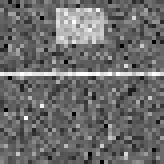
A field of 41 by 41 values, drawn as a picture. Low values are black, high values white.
Ninth with the highest average: top middle. Odd patch: higher, in the top middle. Histogram: skewed, a long tail of high values. Odd lines: row 19.
